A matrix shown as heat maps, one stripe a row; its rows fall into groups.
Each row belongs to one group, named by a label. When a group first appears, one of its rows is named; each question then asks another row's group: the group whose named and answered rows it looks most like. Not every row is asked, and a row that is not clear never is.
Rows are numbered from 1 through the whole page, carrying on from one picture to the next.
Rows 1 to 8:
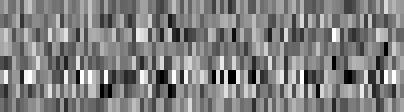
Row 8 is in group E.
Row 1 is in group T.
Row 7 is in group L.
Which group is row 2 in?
L
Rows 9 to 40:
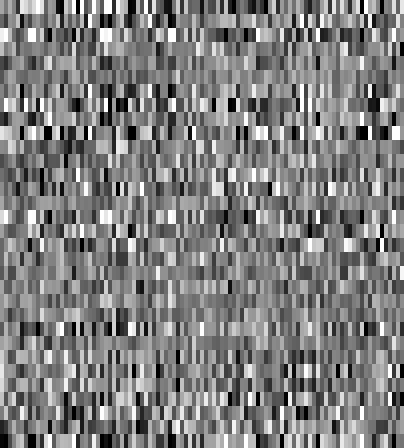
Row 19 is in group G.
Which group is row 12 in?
G
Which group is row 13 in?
L
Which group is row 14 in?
E
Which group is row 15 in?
L
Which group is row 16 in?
T
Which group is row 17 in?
L
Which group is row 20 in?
E
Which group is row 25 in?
T
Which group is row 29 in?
G
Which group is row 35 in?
G
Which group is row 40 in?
L
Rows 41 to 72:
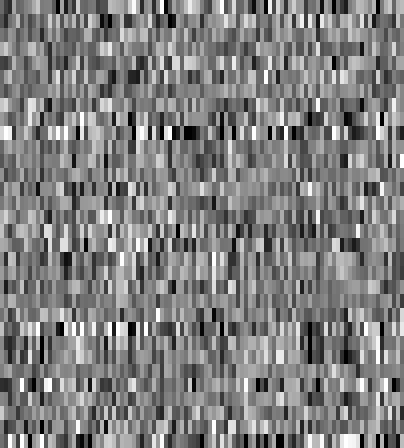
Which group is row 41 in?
E
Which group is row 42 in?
L
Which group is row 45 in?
E
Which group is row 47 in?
L
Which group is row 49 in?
T
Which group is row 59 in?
G
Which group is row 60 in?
G
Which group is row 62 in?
G
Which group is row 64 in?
T
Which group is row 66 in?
T
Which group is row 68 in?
L
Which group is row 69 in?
T
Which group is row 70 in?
G
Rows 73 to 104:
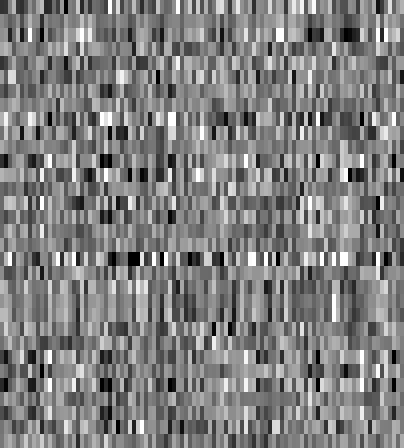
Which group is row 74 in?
T
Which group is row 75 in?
T
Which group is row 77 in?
E
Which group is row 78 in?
G
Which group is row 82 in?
T
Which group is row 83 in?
G
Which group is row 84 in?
L
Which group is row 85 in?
G
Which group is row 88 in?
L
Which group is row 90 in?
G
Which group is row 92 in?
T
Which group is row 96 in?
T
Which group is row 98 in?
L
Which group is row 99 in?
T
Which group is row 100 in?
L
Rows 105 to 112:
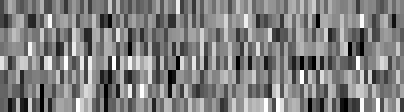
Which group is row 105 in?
E
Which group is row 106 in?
L
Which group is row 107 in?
G
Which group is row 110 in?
L
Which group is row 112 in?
T
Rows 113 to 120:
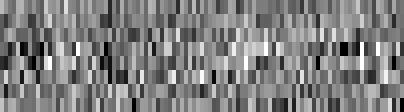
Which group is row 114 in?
L
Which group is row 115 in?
E
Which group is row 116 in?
T
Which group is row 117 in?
L
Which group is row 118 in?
T
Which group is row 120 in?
G
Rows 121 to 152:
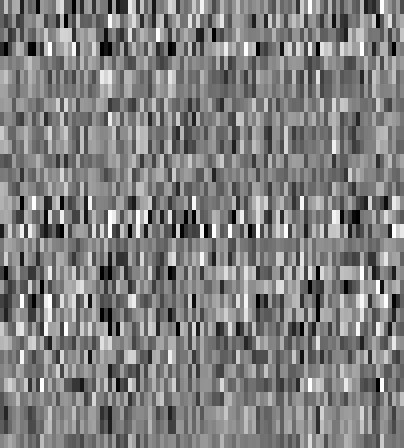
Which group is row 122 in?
E
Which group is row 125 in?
T
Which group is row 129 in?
E
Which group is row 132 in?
E
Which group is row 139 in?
T
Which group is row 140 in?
L
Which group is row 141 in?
T
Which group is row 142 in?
L
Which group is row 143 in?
L
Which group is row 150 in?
L
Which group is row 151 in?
L
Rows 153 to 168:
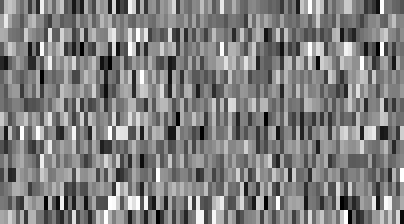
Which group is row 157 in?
L
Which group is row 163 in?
L
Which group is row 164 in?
G
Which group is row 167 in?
E
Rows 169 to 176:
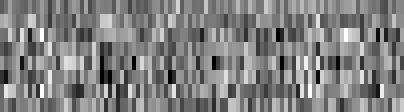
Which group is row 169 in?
E
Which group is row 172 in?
L
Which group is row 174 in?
L
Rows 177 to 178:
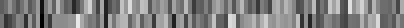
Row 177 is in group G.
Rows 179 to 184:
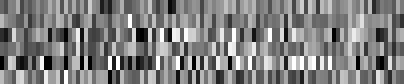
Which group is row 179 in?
L
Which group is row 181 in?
E
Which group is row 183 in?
E
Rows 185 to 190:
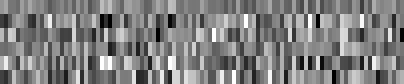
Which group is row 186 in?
L
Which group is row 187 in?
G
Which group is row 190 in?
E
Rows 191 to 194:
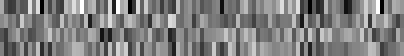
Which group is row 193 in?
L
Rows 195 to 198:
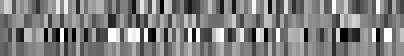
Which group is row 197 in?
E
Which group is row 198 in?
E
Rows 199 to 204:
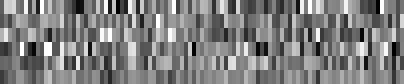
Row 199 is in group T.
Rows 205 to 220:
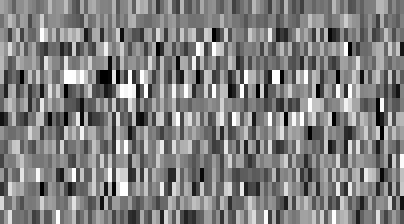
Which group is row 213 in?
E
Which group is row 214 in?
T
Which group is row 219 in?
G
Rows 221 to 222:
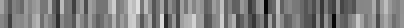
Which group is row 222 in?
E
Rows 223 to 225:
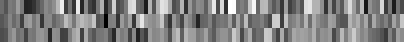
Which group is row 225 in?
E
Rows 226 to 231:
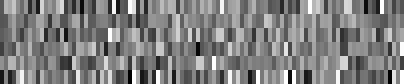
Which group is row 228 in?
E
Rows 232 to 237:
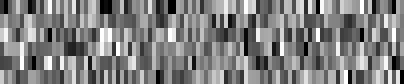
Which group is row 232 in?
L
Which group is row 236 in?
L
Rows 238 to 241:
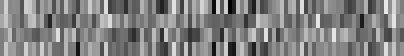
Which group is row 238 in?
T
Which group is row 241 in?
T
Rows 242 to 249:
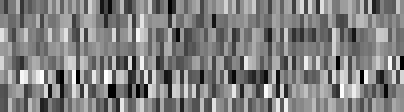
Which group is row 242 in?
L
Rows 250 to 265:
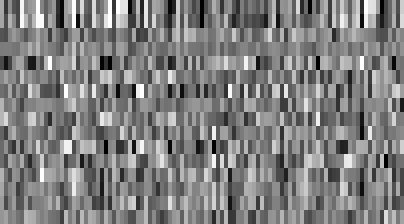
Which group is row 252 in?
E
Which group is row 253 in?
T
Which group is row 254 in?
L
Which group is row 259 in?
G
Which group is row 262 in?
G
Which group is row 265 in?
T
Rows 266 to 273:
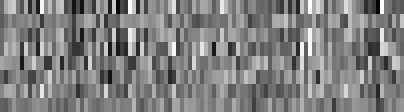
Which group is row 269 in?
T
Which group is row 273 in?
E
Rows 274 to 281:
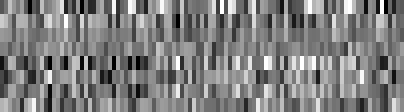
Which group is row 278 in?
E
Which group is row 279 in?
L
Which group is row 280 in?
E
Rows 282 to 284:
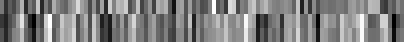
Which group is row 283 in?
L
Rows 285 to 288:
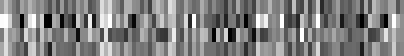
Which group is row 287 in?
T
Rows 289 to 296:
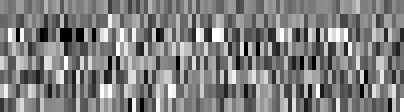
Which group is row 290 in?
E
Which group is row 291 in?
G
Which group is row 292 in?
G
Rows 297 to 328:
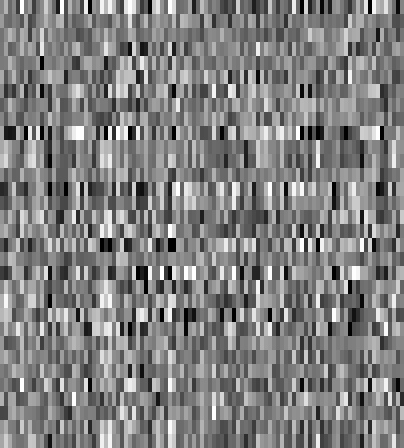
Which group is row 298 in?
G
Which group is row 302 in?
G
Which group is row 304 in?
E
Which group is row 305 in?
G
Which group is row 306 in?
T
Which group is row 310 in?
E
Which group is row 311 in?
E
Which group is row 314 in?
L
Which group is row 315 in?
G
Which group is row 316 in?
E
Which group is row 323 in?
G
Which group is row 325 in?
G
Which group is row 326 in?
G
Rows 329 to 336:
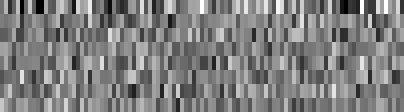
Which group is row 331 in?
E
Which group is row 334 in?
L
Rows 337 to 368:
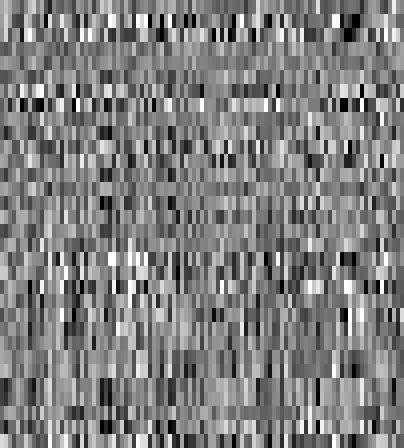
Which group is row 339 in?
T
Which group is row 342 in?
L
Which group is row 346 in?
L
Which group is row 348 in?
T
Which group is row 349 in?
L
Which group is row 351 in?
L
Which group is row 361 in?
G
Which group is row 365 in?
L
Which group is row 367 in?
L
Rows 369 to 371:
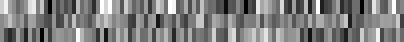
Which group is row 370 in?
G
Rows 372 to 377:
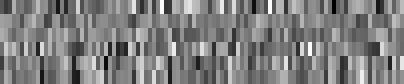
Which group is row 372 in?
E
